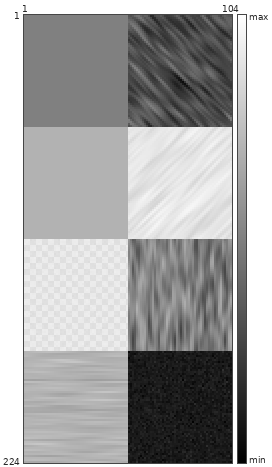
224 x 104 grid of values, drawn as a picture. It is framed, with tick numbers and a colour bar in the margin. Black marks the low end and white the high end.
It is made of 4 by 2 panels. Panel 1,1: middling, flat. Panel 1,2: low, slanting down to the right. Panel 2,1: high, flat. Panel 2,2: very high, slanting up to the right, faint in contrast. Panel 3,1: very high, checkered, faint in contrast. Panel 3,2: middling, streaked downward. Panel 4,1: high, streaked across, faint in contrast. Panel 4,2: very low, fine-grained, faint in contrast.
